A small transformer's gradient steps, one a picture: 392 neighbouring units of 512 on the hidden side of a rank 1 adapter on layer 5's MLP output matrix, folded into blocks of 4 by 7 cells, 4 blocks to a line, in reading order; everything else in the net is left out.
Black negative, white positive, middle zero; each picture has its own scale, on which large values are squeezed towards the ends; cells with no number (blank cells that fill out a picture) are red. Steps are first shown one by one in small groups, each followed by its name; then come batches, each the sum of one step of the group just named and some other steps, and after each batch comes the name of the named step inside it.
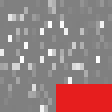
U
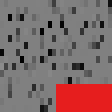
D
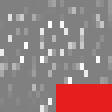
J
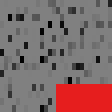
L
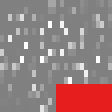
J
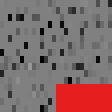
L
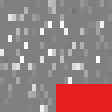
U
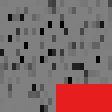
D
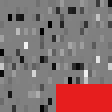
L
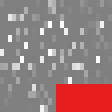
U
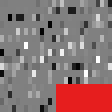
L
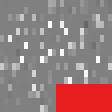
D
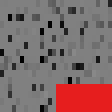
L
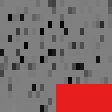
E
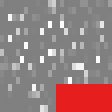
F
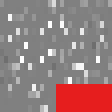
F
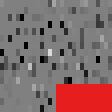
F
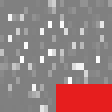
F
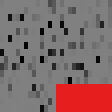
E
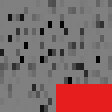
E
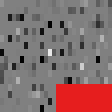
F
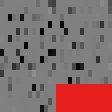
E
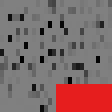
E
